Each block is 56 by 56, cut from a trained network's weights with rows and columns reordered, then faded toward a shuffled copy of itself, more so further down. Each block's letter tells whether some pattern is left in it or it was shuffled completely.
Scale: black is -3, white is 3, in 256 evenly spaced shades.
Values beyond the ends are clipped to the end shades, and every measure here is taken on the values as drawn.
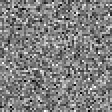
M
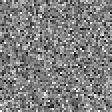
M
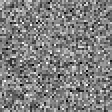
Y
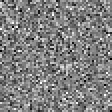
Y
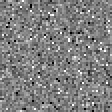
M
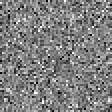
Y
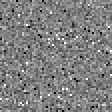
M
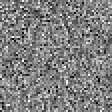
Y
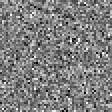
M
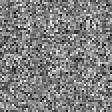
Y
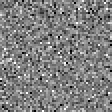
M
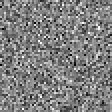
M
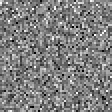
M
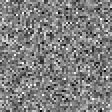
M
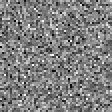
Y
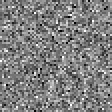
Y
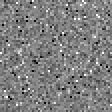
M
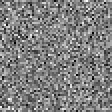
Y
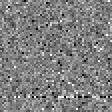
Y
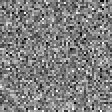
Y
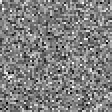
M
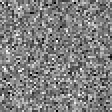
M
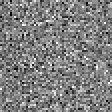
Y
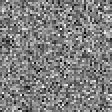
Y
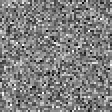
M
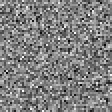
M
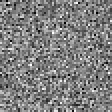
Y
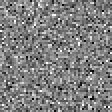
M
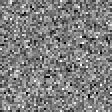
M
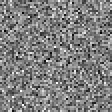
M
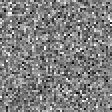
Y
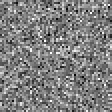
M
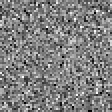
M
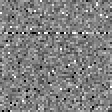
Y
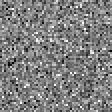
Y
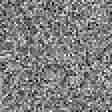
M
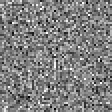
Y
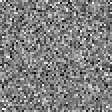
Y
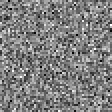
M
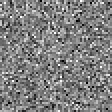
M
